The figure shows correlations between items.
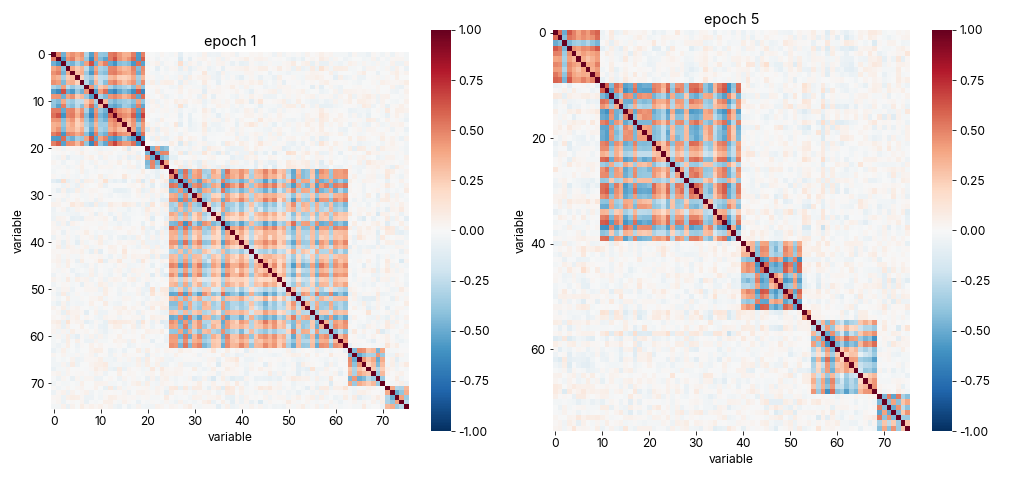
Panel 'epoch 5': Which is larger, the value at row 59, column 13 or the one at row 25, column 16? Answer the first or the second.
the second
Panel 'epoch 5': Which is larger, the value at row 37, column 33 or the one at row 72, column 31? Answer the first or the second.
the first
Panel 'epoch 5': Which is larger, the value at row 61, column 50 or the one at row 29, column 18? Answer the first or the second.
the first
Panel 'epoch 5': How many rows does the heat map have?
76
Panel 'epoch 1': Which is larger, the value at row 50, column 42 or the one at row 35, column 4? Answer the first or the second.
the first
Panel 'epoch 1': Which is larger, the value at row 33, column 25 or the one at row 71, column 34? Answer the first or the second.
the second
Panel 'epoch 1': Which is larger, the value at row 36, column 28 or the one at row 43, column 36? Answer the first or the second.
the second
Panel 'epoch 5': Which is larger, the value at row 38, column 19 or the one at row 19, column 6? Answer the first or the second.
the first
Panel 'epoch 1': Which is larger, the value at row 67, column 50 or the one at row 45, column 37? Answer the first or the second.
the second
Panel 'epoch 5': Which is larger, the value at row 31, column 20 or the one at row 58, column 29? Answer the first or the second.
the second
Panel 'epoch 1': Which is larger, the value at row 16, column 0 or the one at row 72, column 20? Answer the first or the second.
the first
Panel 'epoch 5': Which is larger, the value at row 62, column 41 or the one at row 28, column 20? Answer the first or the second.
the second
